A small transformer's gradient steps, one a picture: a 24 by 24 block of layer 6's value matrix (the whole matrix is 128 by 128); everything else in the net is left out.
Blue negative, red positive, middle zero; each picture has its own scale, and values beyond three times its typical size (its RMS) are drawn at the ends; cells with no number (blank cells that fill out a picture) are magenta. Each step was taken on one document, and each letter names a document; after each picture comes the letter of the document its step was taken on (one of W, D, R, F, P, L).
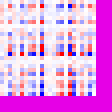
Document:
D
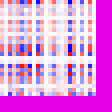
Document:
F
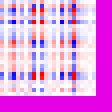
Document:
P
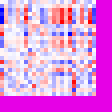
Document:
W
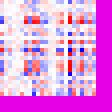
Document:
W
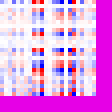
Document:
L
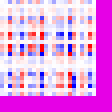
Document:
D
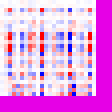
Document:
D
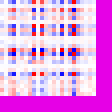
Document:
P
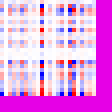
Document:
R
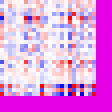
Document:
W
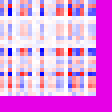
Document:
F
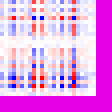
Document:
P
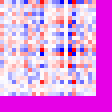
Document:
W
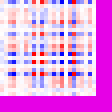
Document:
P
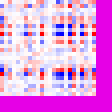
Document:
W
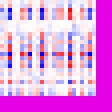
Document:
F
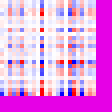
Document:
R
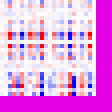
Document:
D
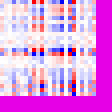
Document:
L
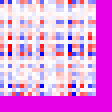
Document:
D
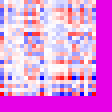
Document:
W
